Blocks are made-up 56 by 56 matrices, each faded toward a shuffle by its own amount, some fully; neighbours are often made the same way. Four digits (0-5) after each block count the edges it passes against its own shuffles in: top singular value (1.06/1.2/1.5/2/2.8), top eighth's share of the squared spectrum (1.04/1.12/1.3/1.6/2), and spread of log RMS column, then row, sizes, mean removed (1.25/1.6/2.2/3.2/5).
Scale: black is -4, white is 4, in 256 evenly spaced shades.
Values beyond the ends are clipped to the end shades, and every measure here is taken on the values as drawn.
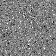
0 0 0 0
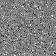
1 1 0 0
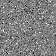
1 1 0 0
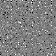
3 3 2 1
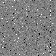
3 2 1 0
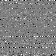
2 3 0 3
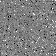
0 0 0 0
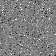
0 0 0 0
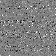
1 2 0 2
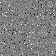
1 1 0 0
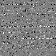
2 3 0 3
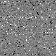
1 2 0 2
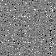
1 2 2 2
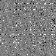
2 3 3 2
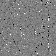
2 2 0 0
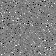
1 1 0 1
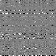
4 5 1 3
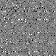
3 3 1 2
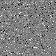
2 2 0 1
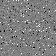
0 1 0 1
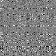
3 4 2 3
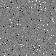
1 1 0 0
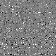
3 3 1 2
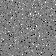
0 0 0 0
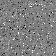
1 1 0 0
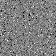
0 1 1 0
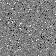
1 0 0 0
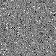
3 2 0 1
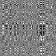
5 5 3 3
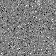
0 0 0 0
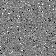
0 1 0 0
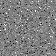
2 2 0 0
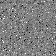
2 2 0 0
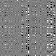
4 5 3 2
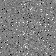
2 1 1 0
